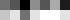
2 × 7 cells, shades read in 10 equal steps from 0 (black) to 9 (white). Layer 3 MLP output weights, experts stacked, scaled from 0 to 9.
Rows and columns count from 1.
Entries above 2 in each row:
5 7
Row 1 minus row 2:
-3 -5 -4 -3 -6 -3 -7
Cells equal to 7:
1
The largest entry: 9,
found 2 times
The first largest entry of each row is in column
6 5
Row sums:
22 53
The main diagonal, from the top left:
4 8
